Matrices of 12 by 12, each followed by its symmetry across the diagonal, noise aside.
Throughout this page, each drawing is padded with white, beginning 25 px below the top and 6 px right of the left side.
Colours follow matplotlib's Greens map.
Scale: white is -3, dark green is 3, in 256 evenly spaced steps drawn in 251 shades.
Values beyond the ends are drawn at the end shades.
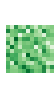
antisymmetric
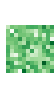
symmetric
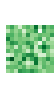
antisymmetric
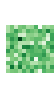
neither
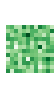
antisymmetric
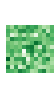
neither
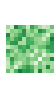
symmetric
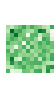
symmetric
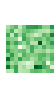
neither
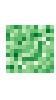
symmetric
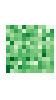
antisymmetric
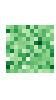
neither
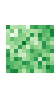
symmetric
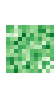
symmetric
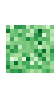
antisymmetric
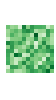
symmetric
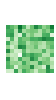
neither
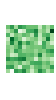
antisymmetric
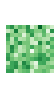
neither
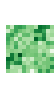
symmetric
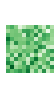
antisymmetric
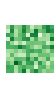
neither
